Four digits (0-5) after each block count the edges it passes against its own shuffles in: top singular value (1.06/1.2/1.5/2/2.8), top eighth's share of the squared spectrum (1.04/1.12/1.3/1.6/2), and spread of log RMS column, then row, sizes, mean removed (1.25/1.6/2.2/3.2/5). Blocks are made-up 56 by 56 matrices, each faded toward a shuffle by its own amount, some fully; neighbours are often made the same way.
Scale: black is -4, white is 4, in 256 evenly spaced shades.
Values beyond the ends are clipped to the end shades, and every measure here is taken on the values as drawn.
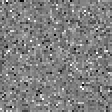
2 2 0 0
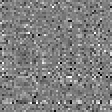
4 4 2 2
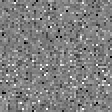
2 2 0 0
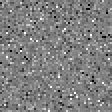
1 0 0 0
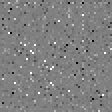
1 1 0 0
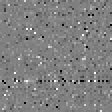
3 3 0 1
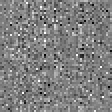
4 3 2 0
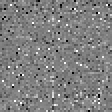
2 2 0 0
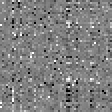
4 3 2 1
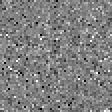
1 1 0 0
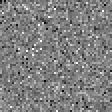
0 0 0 0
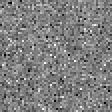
0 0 0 0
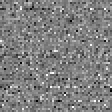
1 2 0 2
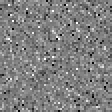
0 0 0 0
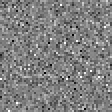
0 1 0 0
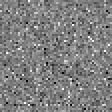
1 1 0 1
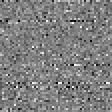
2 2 0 3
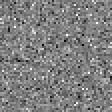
1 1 0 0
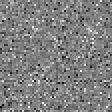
2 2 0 0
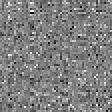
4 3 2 1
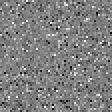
0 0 0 0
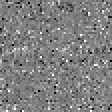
2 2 0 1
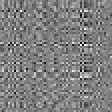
5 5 3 3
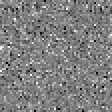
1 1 0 0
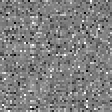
3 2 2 1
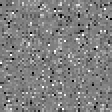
3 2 1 0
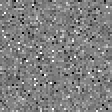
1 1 0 0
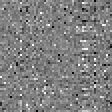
3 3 2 0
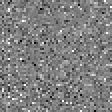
3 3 1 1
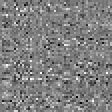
3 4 2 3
